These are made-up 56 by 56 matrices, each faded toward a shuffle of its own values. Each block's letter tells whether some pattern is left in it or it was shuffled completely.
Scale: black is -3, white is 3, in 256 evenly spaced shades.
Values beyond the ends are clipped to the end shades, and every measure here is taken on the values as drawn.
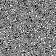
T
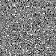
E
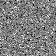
T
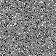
T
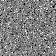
T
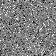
T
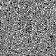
E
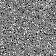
T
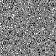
E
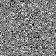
E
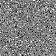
E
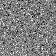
T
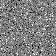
T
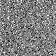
T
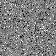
T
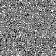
E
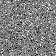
T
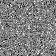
T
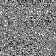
E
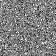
T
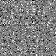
E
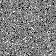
T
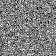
T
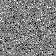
T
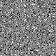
E
